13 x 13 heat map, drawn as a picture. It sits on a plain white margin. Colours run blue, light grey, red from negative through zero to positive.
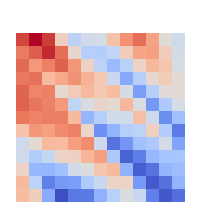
Ninth with the highest average: top left. Slope: up to the top left. Mirror symmetry: none. Average level on the scale: 50%.
